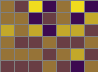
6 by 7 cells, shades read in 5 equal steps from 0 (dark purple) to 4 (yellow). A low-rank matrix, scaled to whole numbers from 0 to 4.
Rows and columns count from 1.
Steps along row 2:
same down up up down up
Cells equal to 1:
13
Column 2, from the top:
1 2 2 1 2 1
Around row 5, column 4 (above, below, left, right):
2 2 2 2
